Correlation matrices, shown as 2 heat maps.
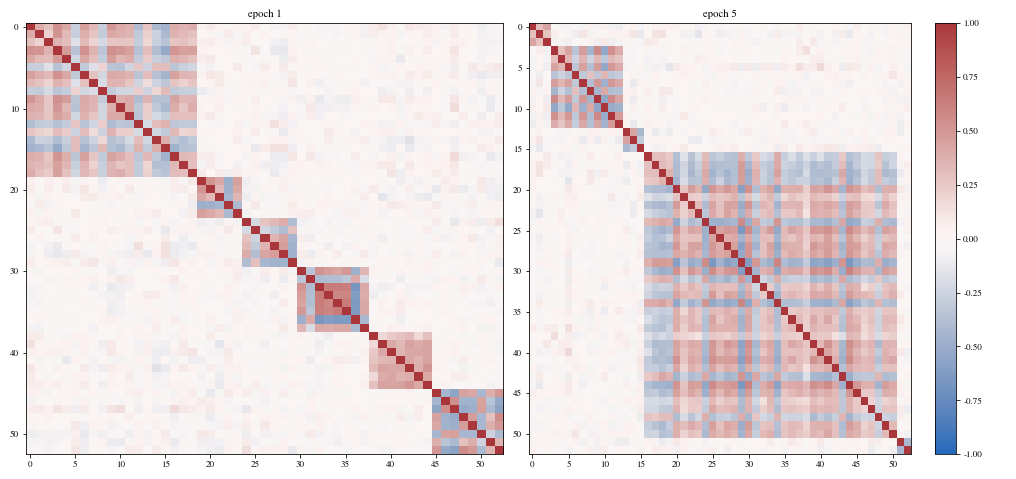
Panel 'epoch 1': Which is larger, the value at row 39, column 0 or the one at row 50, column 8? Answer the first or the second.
the first
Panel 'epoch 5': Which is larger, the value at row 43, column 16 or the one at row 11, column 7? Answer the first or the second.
the second
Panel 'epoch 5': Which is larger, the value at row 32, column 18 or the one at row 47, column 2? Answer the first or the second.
the second
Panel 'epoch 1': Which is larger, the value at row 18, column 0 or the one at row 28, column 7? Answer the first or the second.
the first
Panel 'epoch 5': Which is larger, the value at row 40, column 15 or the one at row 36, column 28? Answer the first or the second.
the second
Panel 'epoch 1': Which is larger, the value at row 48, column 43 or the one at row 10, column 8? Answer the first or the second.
the first
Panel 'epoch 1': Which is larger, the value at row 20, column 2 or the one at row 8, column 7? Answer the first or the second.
the first
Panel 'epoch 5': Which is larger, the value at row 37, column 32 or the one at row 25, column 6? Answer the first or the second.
the first
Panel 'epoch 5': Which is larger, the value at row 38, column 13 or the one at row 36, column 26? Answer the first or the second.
the second
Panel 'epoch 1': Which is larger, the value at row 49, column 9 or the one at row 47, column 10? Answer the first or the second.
the second
